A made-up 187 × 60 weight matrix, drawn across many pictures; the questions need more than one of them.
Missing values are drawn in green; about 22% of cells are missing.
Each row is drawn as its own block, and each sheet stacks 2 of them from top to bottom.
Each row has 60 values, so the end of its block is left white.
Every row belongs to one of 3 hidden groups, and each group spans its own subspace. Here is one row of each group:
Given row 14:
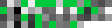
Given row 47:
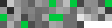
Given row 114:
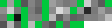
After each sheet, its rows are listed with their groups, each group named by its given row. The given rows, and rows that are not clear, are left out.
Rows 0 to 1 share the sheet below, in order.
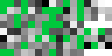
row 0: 14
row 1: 47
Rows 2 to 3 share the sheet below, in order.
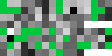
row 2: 14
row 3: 47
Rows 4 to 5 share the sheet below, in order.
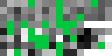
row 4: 14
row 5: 14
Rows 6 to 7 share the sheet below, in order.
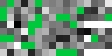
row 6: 114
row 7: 114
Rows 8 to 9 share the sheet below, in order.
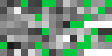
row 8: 14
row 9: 114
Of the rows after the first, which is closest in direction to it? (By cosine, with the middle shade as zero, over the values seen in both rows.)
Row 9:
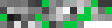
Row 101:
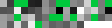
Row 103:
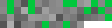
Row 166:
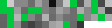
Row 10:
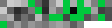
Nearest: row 101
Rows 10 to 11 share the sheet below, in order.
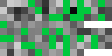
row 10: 14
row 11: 114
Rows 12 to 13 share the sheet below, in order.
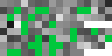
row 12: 114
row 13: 47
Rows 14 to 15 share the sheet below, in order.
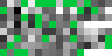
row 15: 47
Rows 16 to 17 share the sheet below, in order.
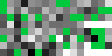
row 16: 114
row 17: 14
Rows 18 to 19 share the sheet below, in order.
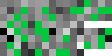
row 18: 114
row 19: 47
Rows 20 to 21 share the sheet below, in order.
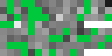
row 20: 114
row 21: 114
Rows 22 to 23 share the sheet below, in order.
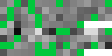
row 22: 114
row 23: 47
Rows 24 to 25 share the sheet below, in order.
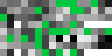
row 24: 114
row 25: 14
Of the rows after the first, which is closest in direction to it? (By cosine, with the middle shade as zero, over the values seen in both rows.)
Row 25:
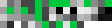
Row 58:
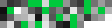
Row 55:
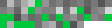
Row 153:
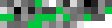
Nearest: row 153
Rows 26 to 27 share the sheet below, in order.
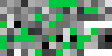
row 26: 114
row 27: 14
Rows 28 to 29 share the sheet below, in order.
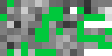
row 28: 14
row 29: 114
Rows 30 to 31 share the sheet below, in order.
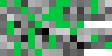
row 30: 114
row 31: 14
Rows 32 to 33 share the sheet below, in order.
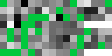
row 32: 114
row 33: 114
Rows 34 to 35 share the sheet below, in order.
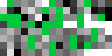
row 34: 14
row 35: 114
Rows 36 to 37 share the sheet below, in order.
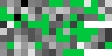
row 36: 114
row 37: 14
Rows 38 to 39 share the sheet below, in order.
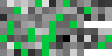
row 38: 14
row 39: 114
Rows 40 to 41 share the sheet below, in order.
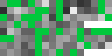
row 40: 14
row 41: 47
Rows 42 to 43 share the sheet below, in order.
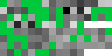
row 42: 114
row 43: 114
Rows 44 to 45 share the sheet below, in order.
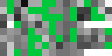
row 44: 114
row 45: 114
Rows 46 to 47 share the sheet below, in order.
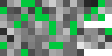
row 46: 47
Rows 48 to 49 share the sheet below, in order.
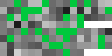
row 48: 114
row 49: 114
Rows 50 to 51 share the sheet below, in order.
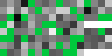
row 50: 114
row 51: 47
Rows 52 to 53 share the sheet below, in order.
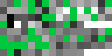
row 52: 114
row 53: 114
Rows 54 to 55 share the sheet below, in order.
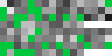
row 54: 47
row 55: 14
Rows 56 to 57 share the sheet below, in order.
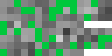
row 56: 14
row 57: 14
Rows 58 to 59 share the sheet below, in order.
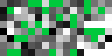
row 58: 14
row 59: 47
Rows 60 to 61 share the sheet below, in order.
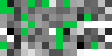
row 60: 47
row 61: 47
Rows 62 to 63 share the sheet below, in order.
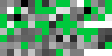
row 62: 114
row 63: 14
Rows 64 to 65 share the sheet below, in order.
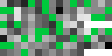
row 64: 14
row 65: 47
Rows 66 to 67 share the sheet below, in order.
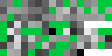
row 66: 114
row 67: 47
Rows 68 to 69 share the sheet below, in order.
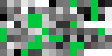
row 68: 14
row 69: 114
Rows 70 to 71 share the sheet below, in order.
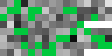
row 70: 114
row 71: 14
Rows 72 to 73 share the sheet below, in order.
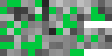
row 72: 14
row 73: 47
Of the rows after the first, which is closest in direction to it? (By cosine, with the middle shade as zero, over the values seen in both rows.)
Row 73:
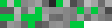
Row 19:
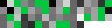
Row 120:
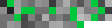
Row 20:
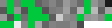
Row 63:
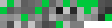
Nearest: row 19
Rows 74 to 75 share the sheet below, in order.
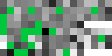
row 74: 47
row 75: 14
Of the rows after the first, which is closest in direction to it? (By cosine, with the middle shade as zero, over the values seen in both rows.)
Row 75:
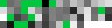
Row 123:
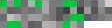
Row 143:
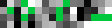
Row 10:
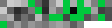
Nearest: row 10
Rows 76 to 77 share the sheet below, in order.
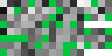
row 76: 47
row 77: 47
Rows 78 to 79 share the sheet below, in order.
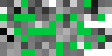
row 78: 47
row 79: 47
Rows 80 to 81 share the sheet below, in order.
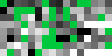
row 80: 14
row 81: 114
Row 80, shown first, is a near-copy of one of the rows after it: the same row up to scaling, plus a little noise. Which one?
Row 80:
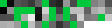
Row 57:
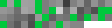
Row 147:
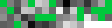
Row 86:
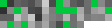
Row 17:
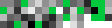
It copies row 86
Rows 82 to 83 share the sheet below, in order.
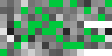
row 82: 114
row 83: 47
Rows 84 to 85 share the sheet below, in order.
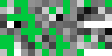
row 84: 114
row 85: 114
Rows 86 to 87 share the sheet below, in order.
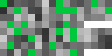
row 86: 14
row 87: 14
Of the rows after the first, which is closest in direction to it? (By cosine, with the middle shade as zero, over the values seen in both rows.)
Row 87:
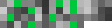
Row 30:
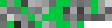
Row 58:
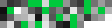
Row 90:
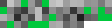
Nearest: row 90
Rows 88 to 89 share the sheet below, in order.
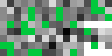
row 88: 47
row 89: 14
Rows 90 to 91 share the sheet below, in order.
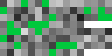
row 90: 14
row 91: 114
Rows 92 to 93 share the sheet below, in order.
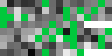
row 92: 14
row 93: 14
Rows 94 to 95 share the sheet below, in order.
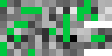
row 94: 14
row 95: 14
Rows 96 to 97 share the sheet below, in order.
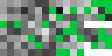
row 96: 14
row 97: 14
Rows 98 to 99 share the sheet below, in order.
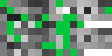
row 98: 114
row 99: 114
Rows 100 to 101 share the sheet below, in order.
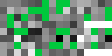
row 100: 114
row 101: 14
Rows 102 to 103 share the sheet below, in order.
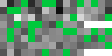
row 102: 14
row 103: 114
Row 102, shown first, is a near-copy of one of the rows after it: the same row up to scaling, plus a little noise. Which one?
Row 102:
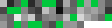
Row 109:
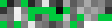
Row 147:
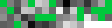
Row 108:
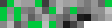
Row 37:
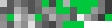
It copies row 109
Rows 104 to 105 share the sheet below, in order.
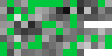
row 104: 114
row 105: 14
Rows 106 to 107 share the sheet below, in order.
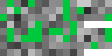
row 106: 114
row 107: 114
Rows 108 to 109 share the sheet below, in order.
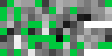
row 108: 14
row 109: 14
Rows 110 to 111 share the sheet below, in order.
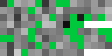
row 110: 14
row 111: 114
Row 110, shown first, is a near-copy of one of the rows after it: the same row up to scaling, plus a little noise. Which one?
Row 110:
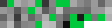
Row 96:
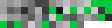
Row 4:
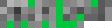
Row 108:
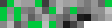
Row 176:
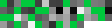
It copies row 108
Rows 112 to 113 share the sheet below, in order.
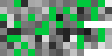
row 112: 114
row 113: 14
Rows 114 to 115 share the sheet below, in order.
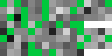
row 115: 47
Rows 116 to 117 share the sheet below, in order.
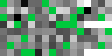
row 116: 114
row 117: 14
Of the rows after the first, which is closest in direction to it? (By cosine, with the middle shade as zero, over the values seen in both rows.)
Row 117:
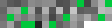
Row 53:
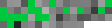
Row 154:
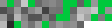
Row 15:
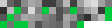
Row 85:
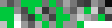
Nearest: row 53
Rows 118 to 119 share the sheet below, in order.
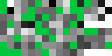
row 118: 47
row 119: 14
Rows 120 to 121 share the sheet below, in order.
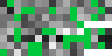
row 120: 47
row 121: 14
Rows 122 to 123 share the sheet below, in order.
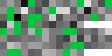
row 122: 114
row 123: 114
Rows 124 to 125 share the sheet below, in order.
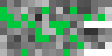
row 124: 14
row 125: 47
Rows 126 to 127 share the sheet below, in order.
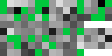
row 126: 14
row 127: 47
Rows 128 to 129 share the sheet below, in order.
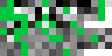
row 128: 14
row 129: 47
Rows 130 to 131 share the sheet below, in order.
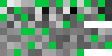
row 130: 14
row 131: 114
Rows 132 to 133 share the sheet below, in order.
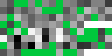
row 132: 114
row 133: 14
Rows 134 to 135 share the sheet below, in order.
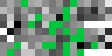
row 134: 114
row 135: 47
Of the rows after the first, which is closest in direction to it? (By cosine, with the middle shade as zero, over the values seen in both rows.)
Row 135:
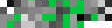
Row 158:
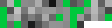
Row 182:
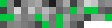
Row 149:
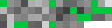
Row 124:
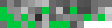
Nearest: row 182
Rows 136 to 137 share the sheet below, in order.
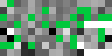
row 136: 47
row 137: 47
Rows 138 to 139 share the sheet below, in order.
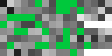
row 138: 47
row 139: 114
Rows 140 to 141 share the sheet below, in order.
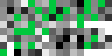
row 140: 114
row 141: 114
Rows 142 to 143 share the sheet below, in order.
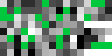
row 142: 14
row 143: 14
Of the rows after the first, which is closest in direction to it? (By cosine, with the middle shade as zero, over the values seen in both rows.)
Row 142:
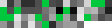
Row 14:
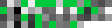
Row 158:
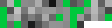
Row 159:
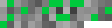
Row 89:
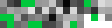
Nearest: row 159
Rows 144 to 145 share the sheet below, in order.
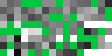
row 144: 114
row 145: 14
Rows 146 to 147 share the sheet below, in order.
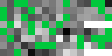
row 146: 114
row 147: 14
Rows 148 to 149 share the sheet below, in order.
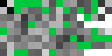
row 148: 47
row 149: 114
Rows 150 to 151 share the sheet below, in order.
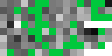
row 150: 114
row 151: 47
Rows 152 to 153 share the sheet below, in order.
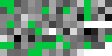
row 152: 47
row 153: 47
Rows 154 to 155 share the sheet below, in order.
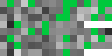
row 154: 114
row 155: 114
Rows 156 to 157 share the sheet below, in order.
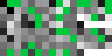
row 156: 47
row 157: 47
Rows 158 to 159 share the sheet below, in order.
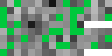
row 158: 47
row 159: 14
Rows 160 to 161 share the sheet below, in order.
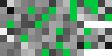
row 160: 47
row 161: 47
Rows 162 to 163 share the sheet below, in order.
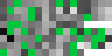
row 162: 14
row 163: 47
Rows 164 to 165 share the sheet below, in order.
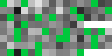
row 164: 14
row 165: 114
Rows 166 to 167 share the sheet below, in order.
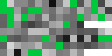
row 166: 47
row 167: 114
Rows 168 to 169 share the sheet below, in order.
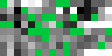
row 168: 14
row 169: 114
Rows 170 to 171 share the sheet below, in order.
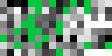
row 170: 14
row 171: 14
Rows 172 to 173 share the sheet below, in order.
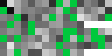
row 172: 47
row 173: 114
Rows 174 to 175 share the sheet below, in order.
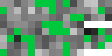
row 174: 47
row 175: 47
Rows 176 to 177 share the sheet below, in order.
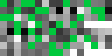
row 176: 14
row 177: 14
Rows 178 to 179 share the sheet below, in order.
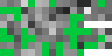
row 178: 114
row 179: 47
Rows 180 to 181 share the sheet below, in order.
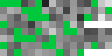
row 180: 14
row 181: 47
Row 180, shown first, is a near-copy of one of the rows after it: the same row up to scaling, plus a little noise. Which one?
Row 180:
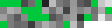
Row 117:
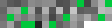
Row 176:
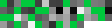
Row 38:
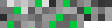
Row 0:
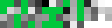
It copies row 0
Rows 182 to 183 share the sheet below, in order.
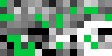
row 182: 47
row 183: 114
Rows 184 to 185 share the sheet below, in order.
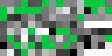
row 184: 114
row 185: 14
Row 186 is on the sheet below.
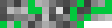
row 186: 14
